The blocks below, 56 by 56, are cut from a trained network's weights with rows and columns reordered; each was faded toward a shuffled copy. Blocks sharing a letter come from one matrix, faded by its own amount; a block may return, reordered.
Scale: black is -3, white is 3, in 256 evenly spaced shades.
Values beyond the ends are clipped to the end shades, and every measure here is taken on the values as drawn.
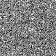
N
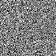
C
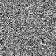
C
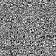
C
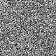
N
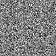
N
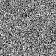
N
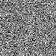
C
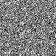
N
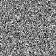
C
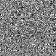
C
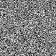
C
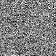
C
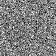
N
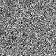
N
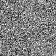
N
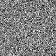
N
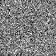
N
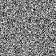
N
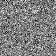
N
